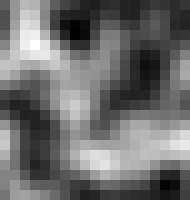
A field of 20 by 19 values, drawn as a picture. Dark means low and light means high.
There are no lone odd cells. Overall the values sit about 40% of the way up the scale. The ninth with the highest average is the top left. The texture is blotchy. Neither half mirrors the other.
